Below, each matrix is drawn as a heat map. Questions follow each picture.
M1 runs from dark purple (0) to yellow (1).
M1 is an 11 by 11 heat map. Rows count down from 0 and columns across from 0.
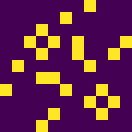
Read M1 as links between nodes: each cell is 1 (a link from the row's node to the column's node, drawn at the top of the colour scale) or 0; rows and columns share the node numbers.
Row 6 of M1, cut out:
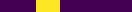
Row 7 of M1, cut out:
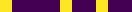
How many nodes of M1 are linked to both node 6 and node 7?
0
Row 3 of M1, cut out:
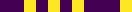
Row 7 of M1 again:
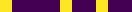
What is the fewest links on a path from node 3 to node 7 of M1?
4
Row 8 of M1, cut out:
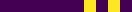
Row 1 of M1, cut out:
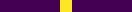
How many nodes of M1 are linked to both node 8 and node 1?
0
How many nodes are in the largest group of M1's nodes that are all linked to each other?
3
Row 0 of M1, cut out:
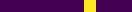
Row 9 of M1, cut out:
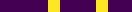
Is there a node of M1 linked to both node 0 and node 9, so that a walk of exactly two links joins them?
no
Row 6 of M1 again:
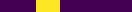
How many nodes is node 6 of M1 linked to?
2
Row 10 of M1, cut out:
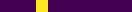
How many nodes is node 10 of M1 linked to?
1
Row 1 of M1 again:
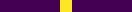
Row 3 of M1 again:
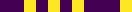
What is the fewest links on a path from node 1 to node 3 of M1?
6
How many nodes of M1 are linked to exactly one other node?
4
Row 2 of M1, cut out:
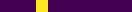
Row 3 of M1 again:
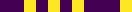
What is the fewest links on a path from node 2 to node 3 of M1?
1
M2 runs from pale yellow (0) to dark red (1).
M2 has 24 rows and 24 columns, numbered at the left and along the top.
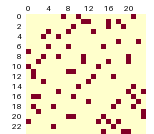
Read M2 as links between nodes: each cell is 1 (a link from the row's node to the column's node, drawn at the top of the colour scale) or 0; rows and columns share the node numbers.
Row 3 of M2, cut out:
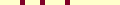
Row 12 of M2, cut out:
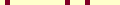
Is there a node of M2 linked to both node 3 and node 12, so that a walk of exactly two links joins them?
yes
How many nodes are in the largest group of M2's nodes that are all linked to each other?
3
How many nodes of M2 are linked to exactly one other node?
1
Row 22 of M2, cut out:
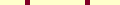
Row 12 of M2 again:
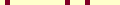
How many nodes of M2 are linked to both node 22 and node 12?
1
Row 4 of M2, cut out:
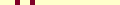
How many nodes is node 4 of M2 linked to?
2
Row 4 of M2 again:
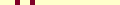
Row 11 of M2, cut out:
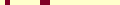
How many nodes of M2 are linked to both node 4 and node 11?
0
